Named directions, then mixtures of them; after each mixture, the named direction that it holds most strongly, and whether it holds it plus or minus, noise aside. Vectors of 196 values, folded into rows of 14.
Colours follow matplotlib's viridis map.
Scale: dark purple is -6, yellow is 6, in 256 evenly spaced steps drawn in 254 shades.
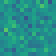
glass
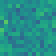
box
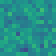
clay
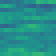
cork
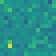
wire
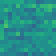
cork, minus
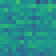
cork, minus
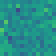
box, plus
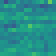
cork, plus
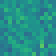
box, minus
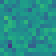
wire, minus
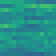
cork, minus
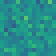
glass, minus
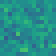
clay, minus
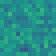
clay, plus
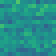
cork, minus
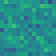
glass, plus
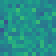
box, minus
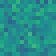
glass, minus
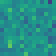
wire, plus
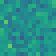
box, plus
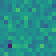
wire, minus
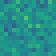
glass, minus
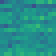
cork, plus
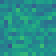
box, minus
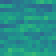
cork, plus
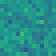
clay, plus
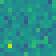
wire, plus
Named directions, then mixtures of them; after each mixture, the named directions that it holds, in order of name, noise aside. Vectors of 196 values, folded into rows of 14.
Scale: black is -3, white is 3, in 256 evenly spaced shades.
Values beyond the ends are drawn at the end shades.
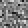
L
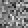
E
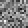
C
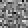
C, L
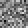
C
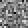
C, L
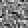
L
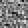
L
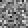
C, L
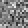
E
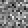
C, E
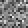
C, E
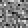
L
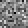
C, L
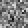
C, E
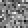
E, L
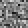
L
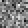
E, L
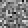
C, L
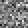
C, E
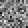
C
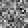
C, E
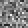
E, L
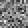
C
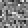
L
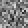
C, E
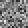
C
